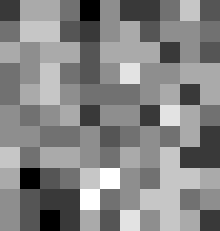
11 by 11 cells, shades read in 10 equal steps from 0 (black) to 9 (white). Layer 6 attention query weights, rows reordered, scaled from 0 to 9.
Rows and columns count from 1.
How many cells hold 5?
28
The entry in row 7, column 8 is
5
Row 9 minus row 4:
2 -5 -4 0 4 4 -3 -1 2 1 0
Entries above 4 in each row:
4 6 8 8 6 7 5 7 7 6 6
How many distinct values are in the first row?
7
